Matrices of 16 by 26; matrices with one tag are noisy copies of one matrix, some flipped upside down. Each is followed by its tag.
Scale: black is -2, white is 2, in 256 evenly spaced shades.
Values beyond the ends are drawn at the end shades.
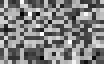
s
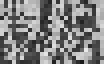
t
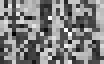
t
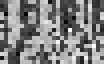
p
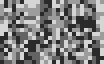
t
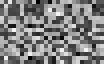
s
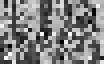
t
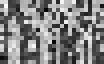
p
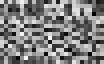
s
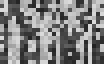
p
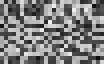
s
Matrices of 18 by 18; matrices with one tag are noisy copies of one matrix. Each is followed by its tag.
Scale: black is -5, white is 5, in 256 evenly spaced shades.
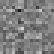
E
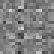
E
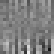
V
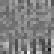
V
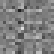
E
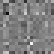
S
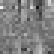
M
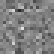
E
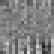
V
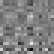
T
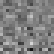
T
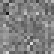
S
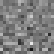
T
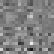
T
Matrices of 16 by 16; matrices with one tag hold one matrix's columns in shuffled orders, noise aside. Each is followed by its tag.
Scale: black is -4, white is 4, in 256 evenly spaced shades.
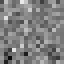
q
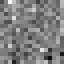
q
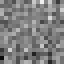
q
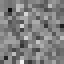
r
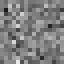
r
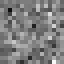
r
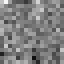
q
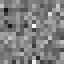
r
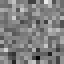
q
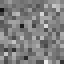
r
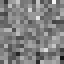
q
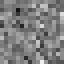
r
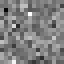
r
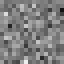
r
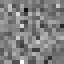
r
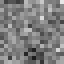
q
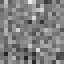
q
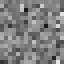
r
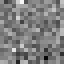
q
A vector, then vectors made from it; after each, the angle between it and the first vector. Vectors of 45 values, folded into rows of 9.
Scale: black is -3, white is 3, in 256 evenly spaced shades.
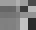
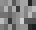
partly aligned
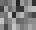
orthogonal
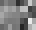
nearly opposite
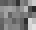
nearly opposite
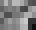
nearly parallel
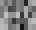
partly opposed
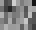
partly aligned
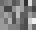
partly opposed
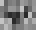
orthogonal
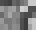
nearly opposite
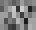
partly opposed
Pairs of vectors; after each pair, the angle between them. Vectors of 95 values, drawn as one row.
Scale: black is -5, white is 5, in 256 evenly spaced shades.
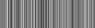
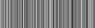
partly aligned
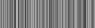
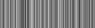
partly aligned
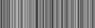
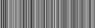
orthogonal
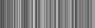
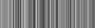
nearly opposite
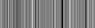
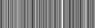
nearly opposite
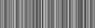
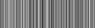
partly aligned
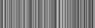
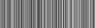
orthogonal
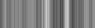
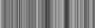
nearly opposite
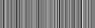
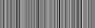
nearly parallel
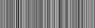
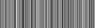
partly opposed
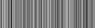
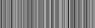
partly aligned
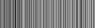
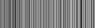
nearly parallel
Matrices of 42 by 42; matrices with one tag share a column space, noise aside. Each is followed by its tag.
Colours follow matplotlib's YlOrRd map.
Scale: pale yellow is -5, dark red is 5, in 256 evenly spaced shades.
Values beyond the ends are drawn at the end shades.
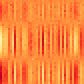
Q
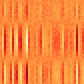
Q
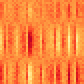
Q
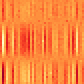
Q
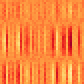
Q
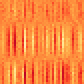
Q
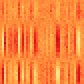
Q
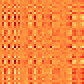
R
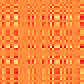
R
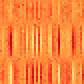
Q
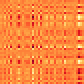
R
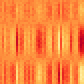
Q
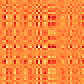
R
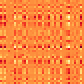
R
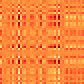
R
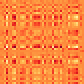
R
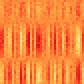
Q
